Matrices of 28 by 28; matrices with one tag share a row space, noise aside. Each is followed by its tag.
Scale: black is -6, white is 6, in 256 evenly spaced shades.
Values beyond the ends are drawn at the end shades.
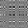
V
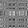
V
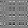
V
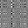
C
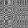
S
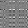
V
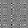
C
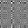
C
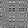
V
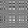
V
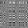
V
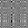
C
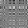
V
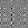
C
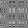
V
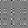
C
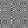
C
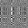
C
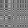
S
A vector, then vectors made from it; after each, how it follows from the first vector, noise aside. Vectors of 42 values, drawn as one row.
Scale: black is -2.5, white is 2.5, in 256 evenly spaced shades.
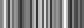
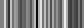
copied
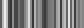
wrapped around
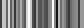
wrapped around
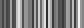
reversed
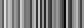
sign-scrambled
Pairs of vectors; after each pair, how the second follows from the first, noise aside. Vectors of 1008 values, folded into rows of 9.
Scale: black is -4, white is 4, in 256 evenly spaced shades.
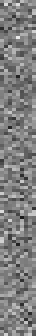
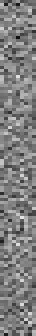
negated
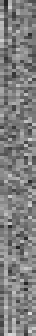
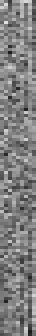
reversed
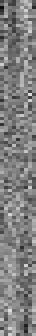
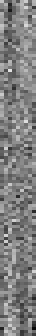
reversed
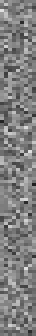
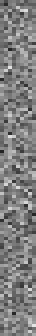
reversed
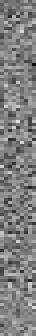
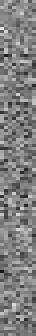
reversed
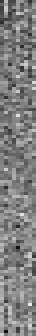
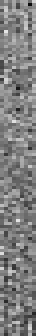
reversed
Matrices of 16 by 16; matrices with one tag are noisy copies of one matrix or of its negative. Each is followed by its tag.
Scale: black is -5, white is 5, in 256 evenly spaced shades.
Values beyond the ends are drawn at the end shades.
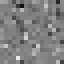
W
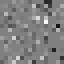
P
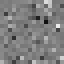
P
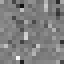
W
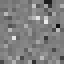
P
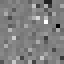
P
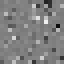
P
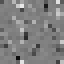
W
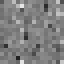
W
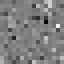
P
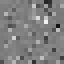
P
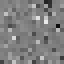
P
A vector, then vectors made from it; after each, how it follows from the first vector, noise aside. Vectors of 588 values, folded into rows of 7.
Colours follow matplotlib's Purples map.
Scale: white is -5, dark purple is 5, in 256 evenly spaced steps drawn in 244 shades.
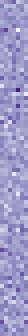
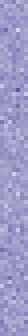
shrunk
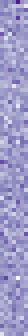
wrapped around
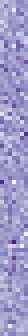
wrapped around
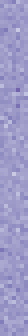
shrunk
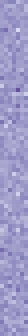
shrunk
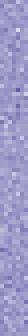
shrunk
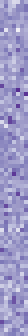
sign-scrambled
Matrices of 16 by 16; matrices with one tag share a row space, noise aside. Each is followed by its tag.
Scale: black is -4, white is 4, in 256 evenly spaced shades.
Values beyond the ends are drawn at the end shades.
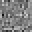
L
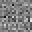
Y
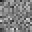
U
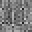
L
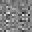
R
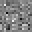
R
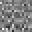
L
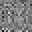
L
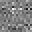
Y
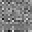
L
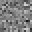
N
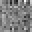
N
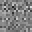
Y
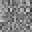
U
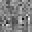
R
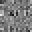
U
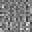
U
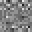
R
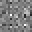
N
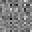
N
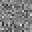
L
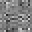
R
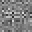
L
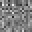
L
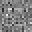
L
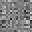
N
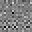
Y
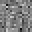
R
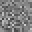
L
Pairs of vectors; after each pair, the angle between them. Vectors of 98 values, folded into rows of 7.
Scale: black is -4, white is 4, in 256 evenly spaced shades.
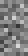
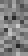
nearly opposite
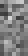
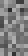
partly opposed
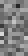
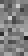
nearly opposite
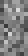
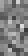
orthogonal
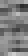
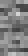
nearly parallel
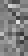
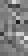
nearly opposite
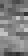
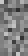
orthogonal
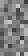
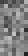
partly opposed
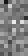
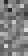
partly aligned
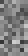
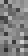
partly opposed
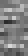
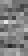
nearly opposite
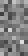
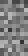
nearly opposite
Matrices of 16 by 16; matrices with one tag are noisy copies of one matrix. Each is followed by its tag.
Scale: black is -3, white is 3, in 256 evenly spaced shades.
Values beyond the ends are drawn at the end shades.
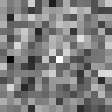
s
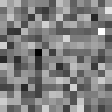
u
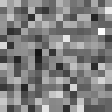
u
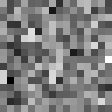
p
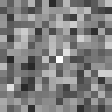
s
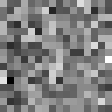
p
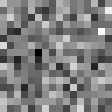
u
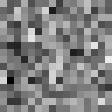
p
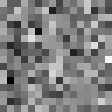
p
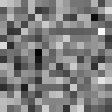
u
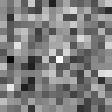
s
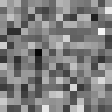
u
